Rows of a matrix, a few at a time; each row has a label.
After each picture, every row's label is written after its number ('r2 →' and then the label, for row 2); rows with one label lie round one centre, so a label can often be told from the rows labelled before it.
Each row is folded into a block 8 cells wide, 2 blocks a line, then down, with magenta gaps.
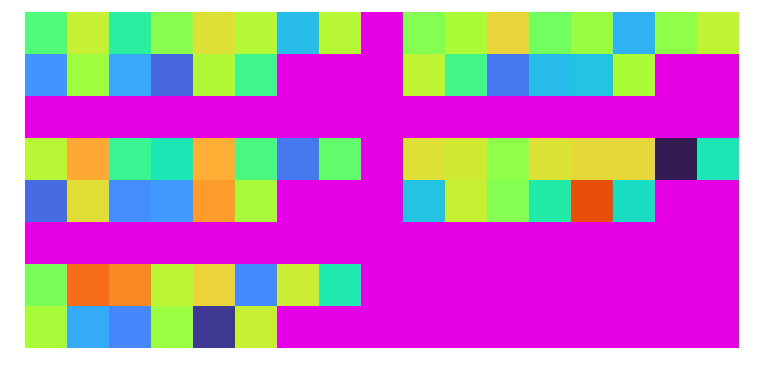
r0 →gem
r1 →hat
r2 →gem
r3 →gem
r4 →hat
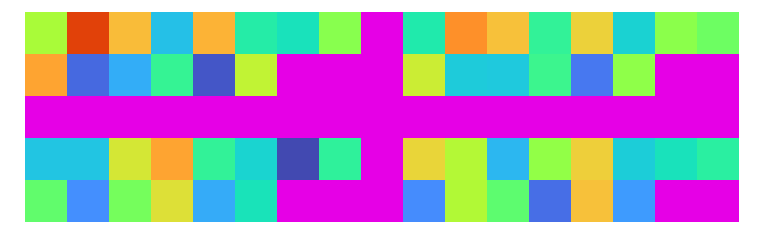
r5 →hat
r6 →hat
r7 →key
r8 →gem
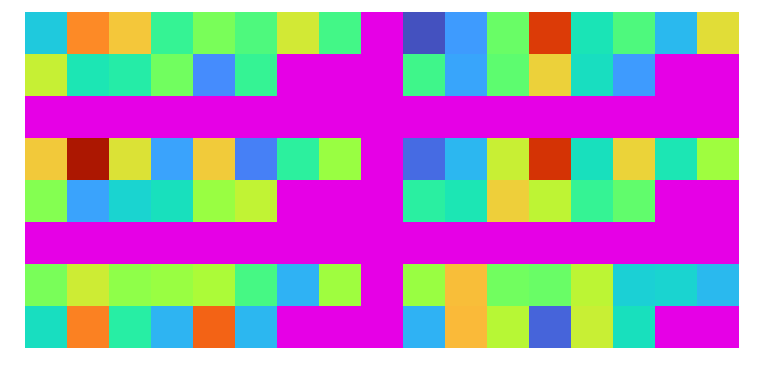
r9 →hat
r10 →key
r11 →hat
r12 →key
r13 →gem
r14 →gem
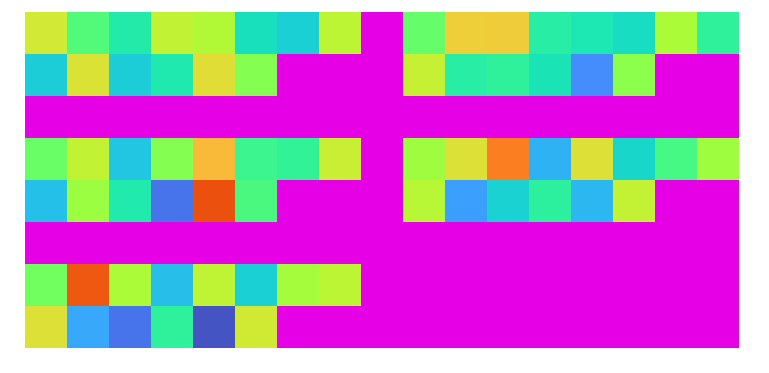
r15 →gem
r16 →hat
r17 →gem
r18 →hat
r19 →hat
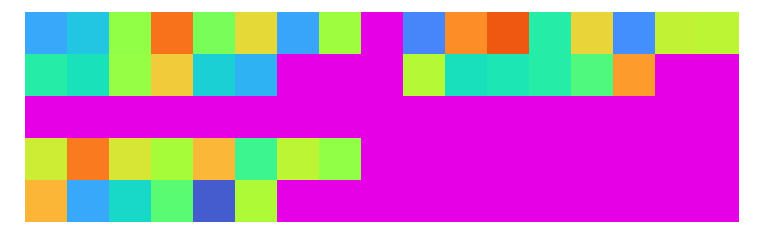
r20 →key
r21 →hat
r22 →hat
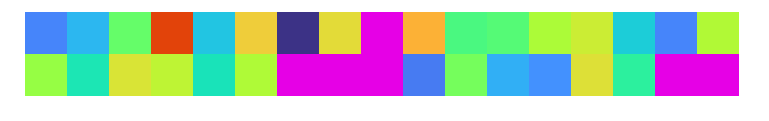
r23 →key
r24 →gem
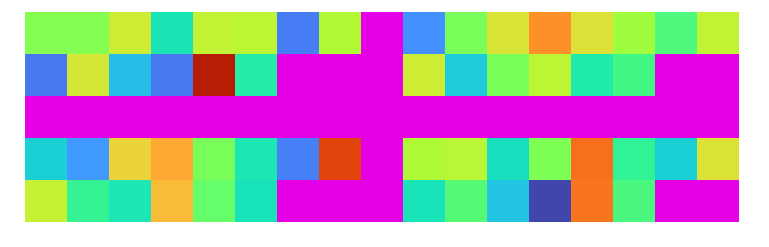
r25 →gem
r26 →key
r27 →key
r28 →gem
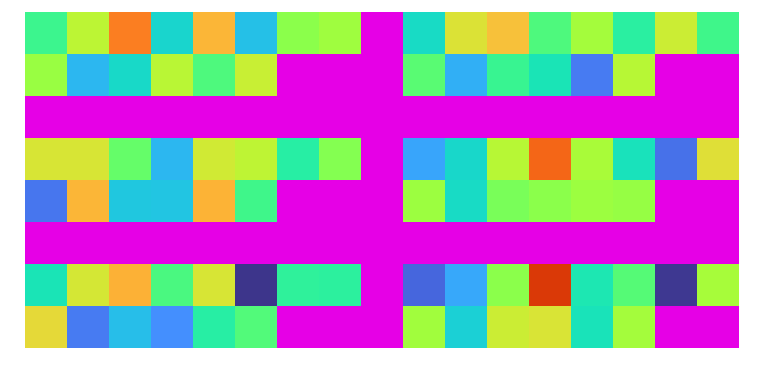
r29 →hat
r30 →hat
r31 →gem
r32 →key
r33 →hat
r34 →key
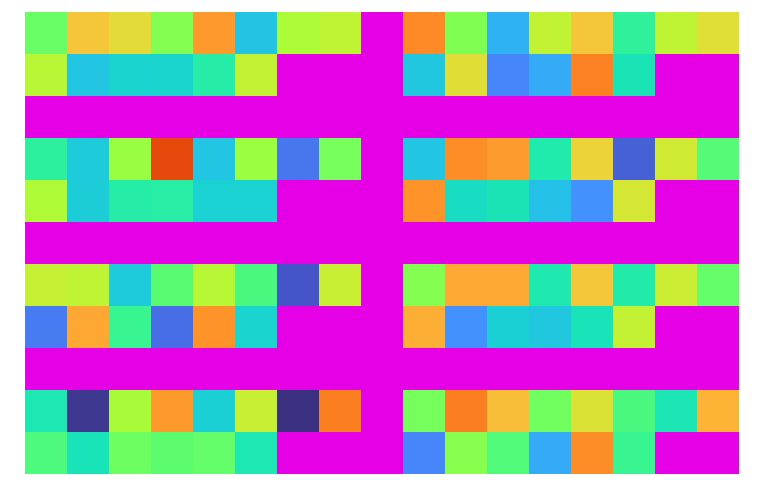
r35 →hat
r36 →gem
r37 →key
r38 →hat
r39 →gem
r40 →hat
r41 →key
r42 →gem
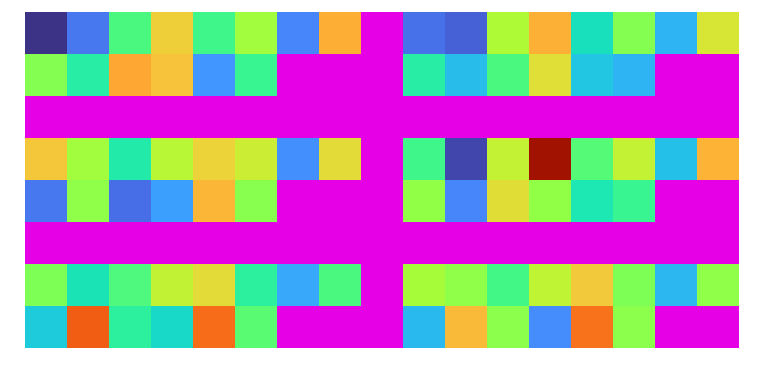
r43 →key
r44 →key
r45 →gem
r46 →key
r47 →gem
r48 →gem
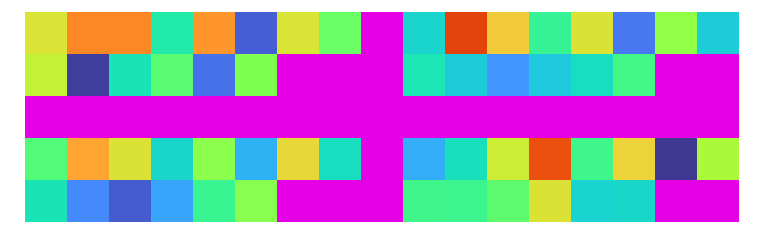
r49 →hat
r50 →hat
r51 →hat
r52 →key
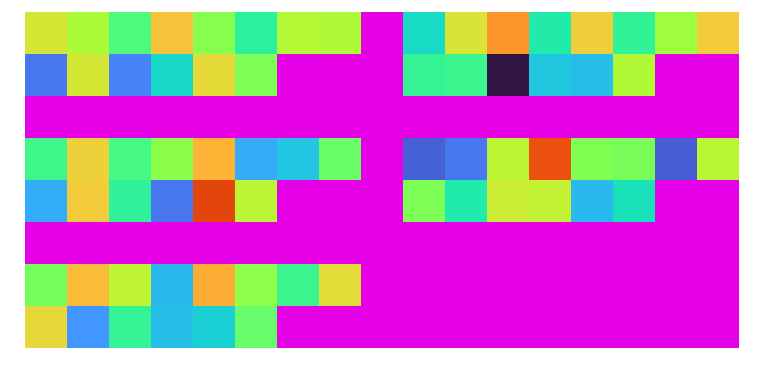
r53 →gem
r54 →hat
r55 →gem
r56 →key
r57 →hat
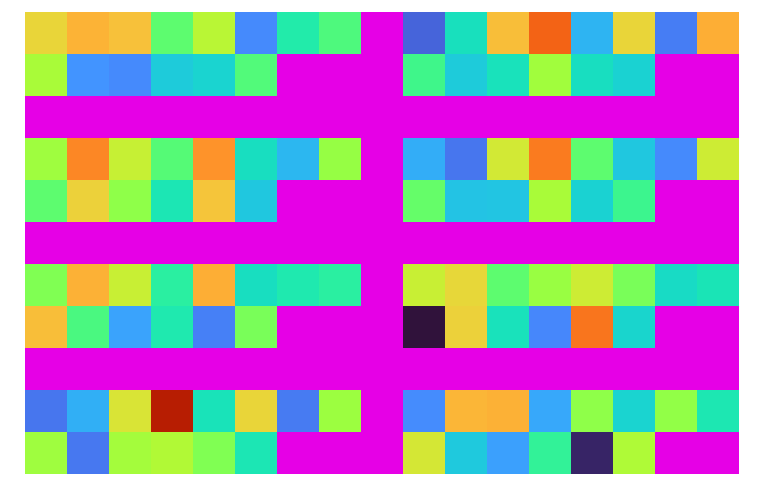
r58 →hat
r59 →key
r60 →gem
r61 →key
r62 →hat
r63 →gem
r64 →key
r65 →hat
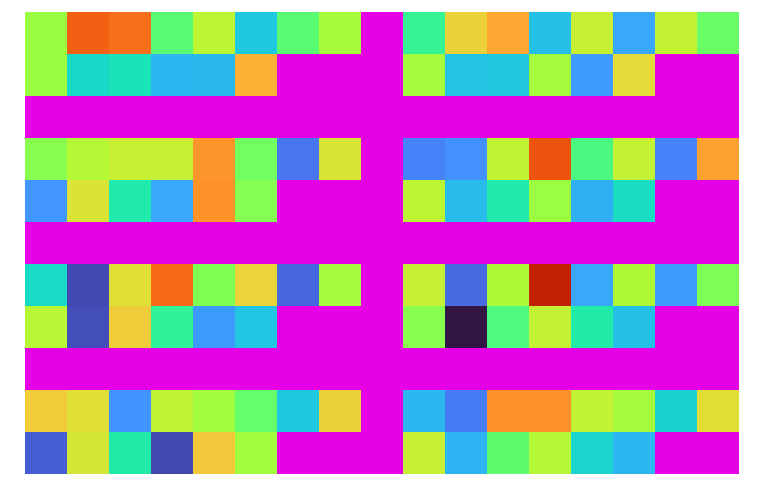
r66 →hat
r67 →hat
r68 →gem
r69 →key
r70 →key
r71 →key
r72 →gem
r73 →key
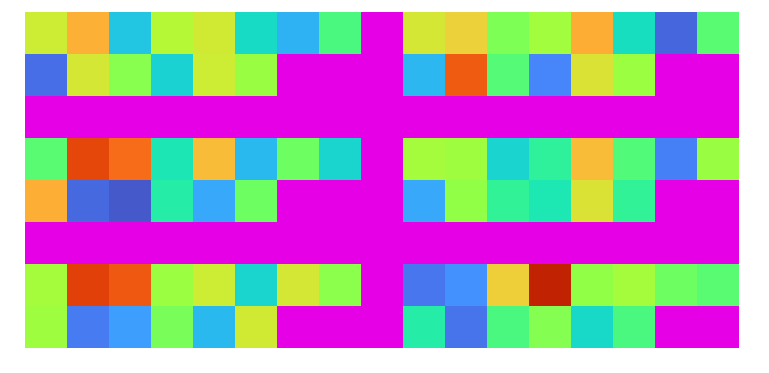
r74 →gem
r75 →gem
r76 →hat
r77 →gem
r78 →hat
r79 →key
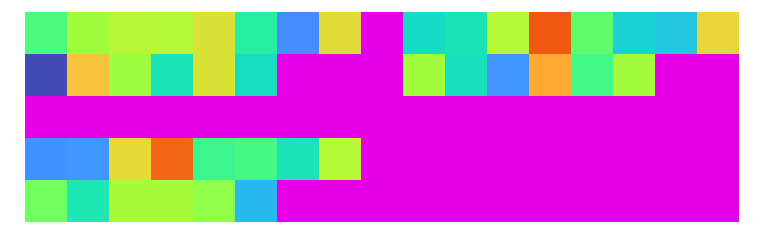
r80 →gem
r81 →key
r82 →key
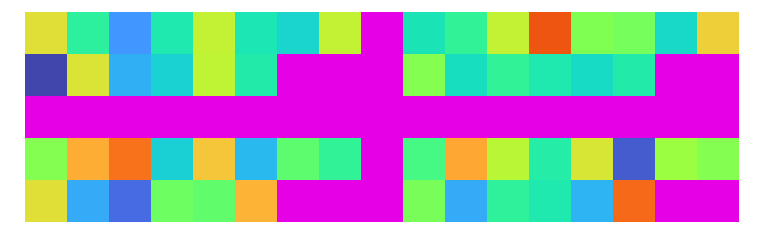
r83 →gem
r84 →key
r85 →hat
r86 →hat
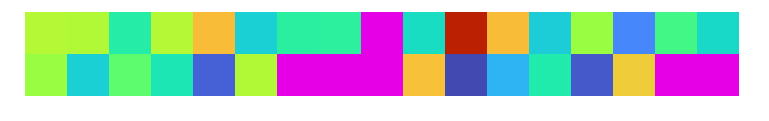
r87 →hat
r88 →hat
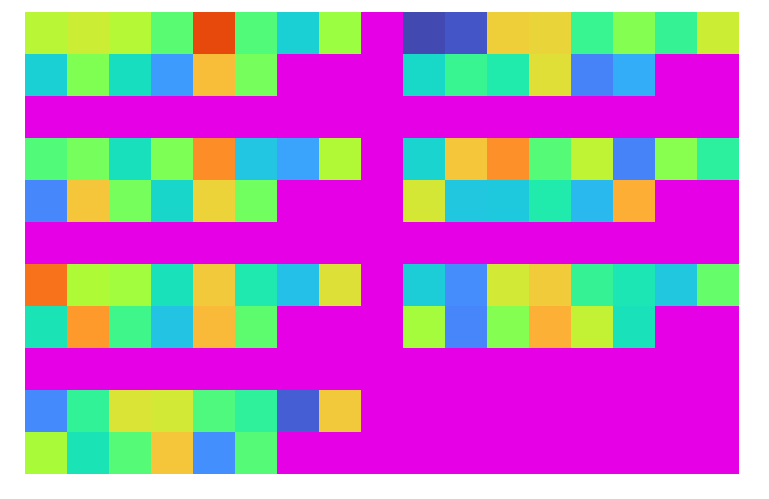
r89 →gem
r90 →key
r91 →gem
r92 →hat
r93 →gem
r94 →key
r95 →key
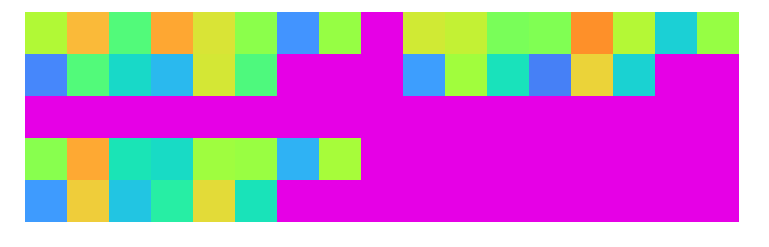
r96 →gem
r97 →gem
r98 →gem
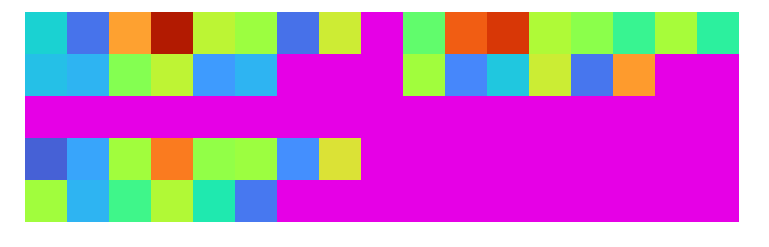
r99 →key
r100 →hat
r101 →key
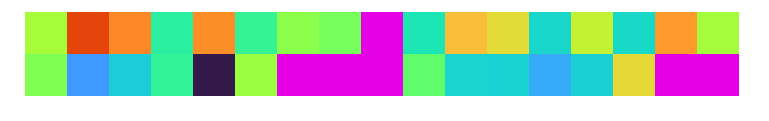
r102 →hat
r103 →hat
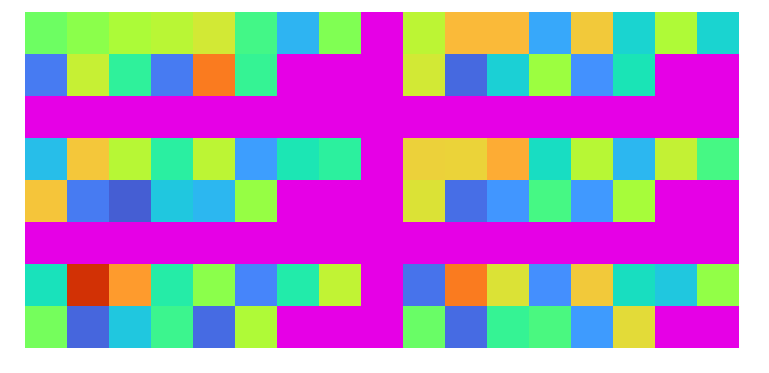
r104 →gem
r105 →hat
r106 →hat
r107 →hat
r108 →hat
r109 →hat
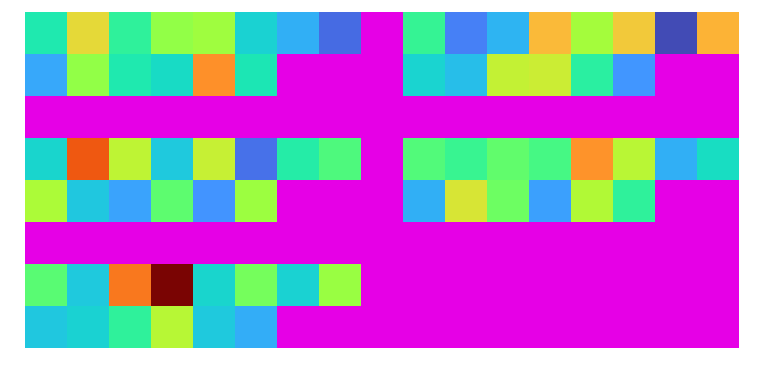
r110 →gem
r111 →key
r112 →hat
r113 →gem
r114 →key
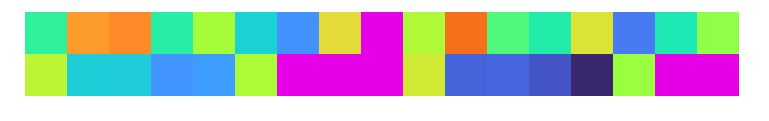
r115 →hat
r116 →hat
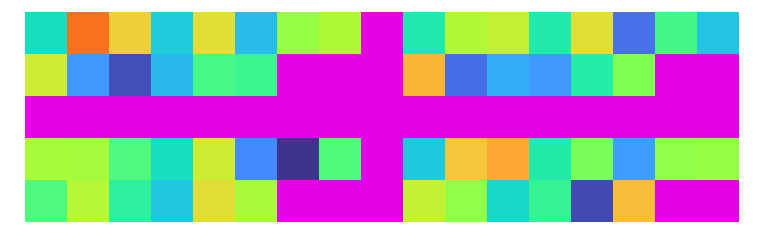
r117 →hat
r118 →hat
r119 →gem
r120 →hat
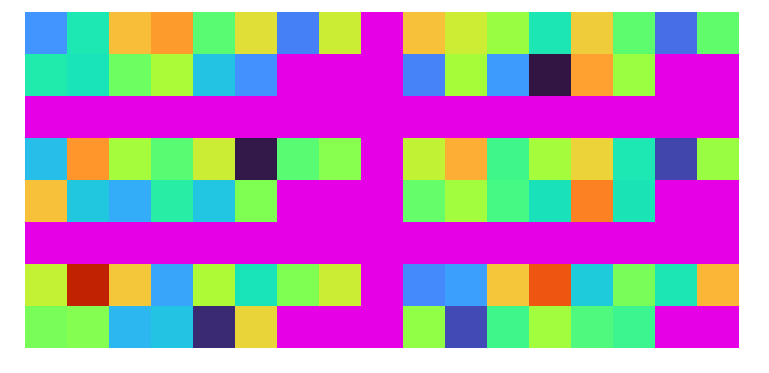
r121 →key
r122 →gem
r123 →hat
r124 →gem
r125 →hat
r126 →key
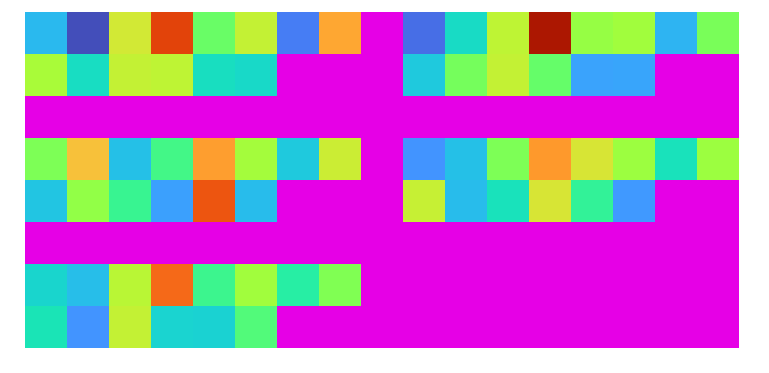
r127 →key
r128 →key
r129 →gem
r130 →key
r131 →key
